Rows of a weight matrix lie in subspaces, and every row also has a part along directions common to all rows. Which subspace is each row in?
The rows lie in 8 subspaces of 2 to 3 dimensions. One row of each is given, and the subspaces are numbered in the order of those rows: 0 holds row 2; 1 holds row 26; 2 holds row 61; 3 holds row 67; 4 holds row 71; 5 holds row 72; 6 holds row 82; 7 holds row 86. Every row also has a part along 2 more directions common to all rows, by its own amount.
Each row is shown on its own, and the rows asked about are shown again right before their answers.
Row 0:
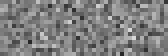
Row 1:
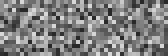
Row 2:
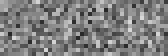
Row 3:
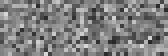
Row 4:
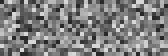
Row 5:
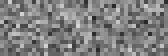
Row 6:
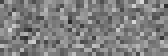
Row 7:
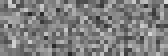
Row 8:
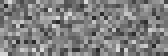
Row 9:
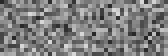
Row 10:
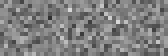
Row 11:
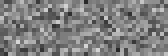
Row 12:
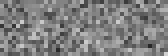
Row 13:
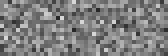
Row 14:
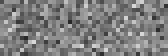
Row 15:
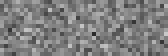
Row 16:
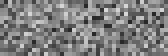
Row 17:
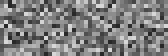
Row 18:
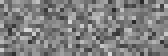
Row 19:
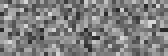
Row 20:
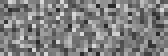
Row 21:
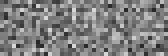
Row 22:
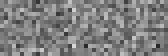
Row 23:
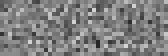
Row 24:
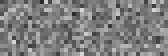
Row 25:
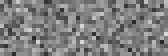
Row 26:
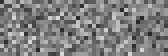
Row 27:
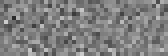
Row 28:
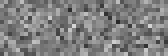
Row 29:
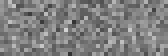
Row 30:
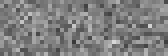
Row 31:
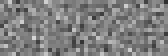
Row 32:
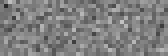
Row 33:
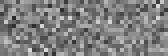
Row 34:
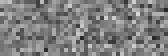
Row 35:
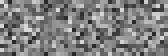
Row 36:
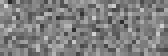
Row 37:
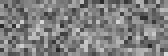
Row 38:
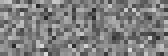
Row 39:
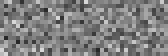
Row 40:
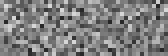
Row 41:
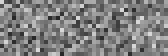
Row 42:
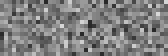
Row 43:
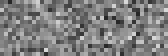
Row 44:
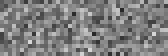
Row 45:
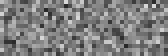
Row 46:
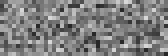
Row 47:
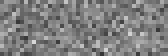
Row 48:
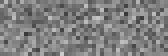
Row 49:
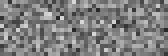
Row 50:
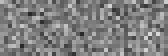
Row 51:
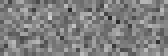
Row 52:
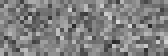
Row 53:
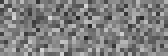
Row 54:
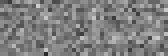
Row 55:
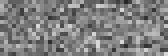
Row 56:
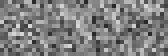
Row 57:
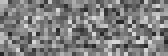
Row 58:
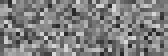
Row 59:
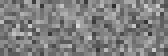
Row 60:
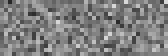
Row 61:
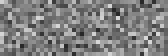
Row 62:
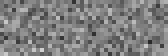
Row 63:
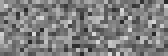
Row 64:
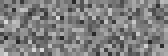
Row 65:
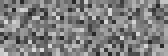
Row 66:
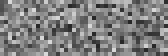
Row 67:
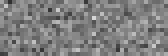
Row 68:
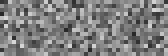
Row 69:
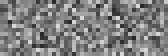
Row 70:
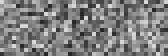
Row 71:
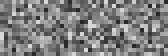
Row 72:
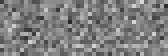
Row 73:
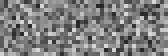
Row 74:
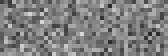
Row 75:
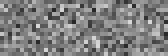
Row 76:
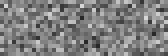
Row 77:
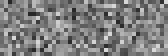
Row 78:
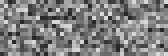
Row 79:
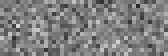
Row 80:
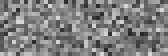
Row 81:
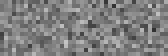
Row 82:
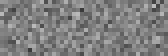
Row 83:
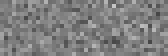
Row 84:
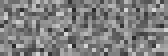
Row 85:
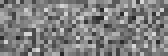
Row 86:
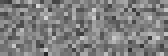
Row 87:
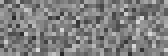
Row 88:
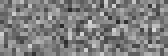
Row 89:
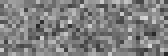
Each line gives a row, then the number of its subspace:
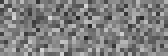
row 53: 1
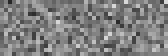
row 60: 7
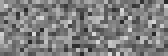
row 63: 6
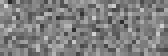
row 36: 6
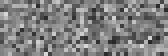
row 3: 7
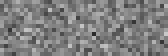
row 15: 5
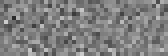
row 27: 6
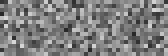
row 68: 6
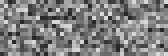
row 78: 3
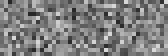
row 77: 7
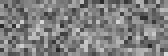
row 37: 0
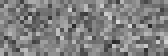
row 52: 4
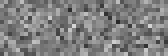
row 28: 4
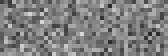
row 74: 2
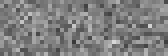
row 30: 4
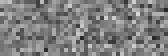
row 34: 7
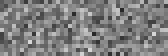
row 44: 6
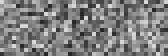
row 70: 2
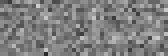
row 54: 7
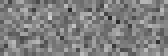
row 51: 4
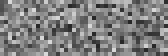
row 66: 0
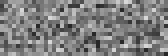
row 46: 0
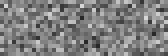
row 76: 0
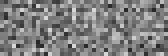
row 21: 7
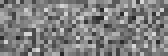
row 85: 1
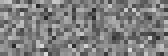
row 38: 7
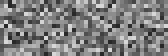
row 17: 2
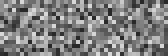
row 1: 3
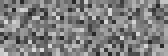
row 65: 3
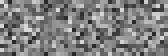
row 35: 5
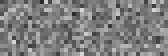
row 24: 6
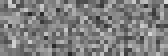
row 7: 2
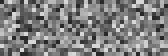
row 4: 5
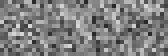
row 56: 1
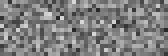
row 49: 3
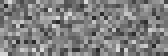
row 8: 3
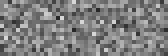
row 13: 3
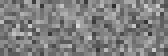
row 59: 1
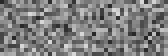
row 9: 2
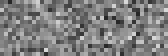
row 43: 7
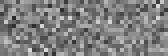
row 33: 6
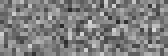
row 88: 4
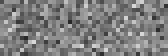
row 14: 5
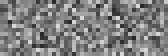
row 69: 2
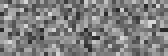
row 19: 6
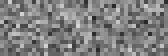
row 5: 1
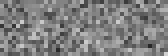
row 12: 0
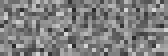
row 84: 7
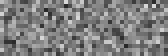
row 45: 6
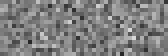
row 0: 2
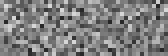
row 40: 6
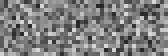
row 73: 1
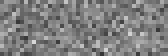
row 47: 5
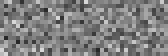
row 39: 3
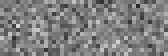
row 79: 0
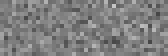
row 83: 4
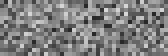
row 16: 1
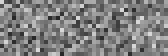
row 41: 1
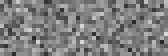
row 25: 5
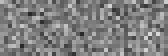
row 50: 2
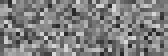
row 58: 2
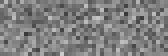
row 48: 1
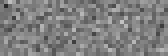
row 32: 6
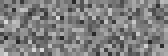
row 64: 3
